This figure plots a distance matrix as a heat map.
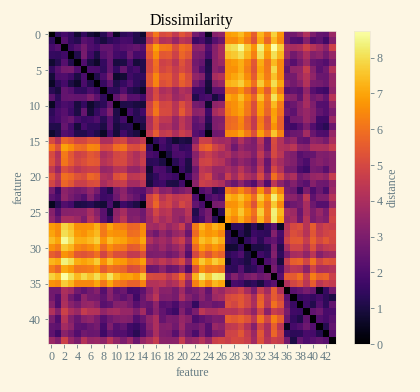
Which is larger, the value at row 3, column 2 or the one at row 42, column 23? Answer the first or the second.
the second
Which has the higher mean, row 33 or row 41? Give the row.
33
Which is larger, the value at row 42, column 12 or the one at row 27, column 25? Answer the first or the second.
the second
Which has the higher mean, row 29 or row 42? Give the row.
29
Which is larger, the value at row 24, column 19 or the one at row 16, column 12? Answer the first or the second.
the second
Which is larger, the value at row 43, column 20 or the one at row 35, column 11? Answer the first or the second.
the second
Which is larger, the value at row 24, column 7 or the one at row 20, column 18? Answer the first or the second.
the second
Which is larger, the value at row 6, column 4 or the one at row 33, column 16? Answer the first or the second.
the second
